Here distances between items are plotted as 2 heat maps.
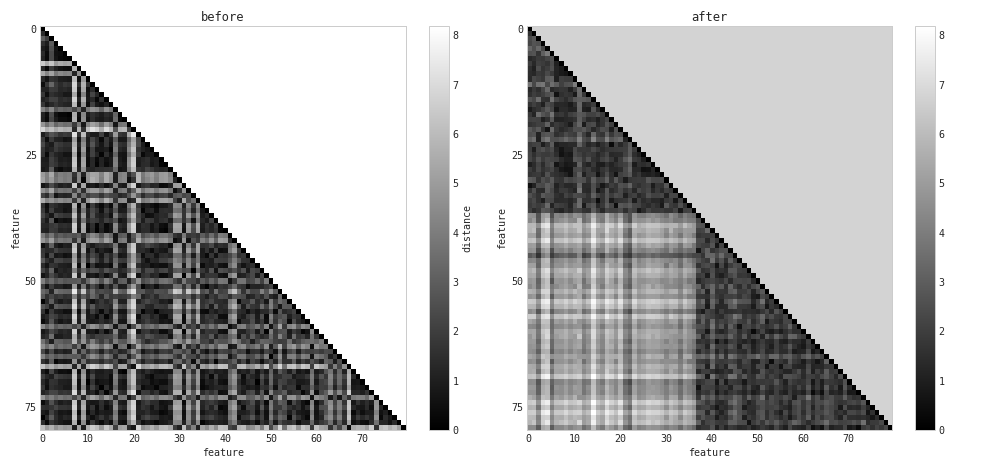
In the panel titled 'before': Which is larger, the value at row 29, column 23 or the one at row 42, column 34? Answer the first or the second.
the first
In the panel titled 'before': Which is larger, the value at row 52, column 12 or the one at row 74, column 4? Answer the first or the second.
the first
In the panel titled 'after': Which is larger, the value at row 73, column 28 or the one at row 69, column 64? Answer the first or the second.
the first
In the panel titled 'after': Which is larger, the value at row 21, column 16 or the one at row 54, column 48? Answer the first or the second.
the second
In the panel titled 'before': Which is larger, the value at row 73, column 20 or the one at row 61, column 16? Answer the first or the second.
the second
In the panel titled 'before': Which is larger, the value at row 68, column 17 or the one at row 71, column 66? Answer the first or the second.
the second
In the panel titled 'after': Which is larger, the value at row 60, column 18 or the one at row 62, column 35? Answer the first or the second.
the first
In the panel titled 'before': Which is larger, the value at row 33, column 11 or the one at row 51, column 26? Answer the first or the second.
the first
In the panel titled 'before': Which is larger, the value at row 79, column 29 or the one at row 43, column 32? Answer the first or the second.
the second
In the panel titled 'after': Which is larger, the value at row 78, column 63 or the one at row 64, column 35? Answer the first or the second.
the second
